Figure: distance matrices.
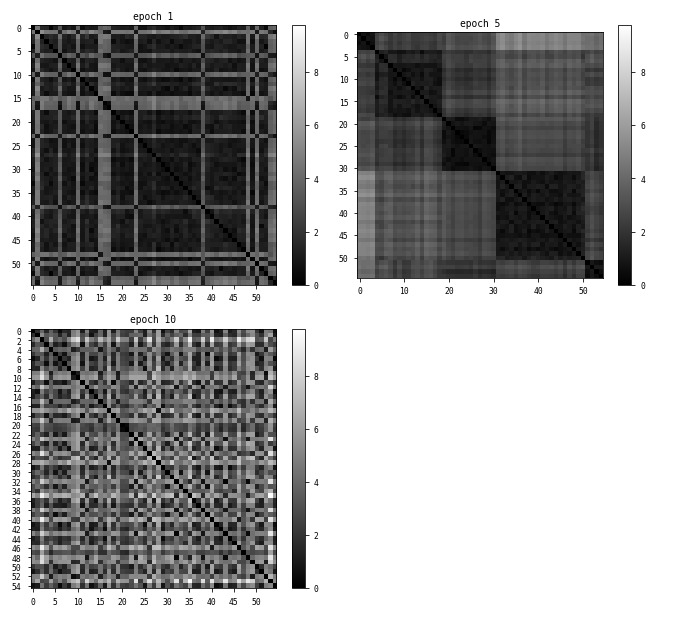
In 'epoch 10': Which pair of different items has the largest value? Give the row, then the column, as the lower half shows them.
53, 35
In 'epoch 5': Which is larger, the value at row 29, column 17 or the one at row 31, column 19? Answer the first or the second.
the second
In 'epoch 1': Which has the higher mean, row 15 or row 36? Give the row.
15
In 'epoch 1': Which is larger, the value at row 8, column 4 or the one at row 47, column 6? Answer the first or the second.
the second
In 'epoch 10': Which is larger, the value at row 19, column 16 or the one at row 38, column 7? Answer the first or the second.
the second
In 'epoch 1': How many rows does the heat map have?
55
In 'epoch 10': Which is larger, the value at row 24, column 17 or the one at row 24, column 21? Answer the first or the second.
the first
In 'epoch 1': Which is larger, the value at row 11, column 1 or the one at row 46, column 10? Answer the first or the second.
the first
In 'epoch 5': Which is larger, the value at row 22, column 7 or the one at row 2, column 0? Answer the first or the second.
the first
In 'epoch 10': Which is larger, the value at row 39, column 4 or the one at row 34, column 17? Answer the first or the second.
the second
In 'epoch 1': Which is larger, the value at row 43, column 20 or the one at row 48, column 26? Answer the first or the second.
the second
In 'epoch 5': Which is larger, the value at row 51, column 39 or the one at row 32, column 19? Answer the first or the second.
the second
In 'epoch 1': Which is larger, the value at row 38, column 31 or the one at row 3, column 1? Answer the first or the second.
the second
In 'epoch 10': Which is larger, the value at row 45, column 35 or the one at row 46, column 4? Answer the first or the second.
the first
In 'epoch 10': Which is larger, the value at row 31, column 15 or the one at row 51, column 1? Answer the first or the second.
the first
